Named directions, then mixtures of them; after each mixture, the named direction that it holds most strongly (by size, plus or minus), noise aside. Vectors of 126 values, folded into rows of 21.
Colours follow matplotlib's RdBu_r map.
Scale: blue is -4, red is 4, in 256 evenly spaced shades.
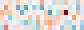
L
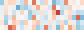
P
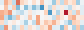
L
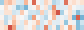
P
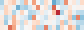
P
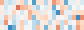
P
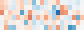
P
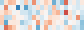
P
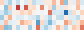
L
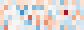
L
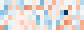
L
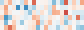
P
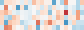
L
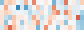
P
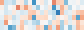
P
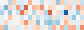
L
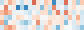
P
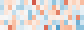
P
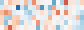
P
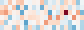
L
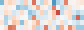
P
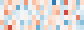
P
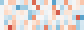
P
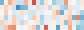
P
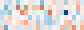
L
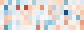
L
